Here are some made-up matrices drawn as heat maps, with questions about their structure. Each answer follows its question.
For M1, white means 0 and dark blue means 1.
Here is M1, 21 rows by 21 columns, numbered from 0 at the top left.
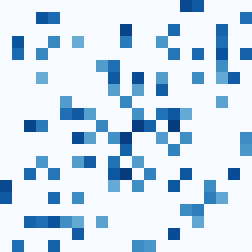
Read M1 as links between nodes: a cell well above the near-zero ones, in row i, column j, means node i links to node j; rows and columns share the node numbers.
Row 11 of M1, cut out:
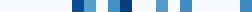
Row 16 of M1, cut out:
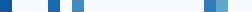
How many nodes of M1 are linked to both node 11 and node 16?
1
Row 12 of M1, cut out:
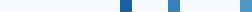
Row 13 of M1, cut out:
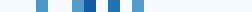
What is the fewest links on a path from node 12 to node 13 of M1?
3
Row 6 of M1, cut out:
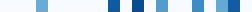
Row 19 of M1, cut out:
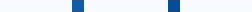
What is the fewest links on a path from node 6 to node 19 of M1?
1
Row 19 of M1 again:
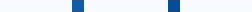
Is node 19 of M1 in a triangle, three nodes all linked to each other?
no
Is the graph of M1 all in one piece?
yes
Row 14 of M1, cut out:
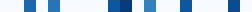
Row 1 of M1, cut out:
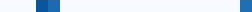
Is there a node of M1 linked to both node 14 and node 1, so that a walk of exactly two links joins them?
yes
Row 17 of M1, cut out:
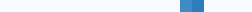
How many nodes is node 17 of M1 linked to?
2
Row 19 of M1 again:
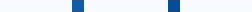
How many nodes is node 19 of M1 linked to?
2
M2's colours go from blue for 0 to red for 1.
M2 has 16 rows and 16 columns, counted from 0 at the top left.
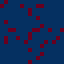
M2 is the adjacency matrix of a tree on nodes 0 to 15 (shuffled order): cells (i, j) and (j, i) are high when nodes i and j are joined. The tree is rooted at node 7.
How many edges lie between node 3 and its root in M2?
1
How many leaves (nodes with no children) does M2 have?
12
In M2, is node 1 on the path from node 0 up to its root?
yes
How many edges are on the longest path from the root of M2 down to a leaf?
4
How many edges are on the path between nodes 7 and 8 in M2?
1
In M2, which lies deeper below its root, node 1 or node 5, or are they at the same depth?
node 5
